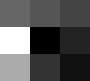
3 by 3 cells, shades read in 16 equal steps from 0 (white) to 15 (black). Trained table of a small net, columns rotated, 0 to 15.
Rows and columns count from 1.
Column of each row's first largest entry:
3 2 3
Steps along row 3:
up up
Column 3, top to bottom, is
11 13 14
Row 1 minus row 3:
4 -2 -3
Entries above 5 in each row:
3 2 2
